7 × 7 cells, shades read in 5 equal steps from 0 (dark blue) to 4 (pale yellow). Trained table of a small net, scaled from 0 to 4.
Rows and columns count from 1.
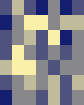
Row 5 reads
3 4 4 2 1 2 2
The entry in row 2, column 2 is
2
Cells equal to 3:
9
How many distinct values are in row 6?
3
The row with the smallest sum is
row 1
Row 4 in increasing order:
1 1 1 2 2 2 4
